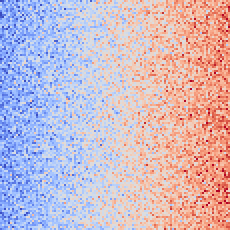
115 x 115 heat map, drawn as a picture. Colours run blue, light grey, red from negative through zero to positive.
Grain: fine. Slope: up to the right. Average level on the scale: 50%. Odd rows or columns: none. Stripes: none.
